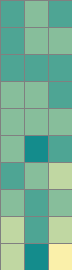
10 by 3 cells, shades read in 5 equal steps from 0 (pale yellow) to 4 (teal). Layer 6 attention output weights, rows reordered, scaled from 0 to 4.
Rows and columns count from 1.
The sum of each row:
8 7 9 7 6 9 6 7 5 5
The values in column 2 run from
2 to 4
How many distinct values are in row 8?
2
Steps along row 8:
up down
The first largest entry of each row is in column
1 1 1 3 1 2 1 2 2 2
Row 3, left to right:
3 3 3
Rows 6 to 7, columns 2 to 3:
4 3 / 2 1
